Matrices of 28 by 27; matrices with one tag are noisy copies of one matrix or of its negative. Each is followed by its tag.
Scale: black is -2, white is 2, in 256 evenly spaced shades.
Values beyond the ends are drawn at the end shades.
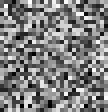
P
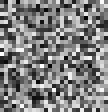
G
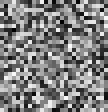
P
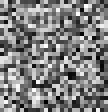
G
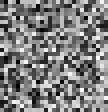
G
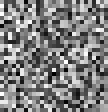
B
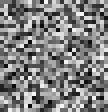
P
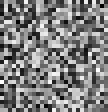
B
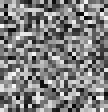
P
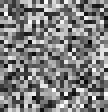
P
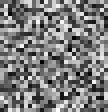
P
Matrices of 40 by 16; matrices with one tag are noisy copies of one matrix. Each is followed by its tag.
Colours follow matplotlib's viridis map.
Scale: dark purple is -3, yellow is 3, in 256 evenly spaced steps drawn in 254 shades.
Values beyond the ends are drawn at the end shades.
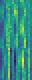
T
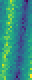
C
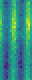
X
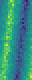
C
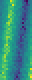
C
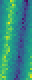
C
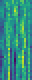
T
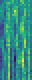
T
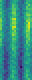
X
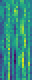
T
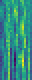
T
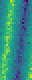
C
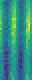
X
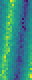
C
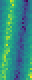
C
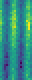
X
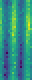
X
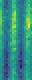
X
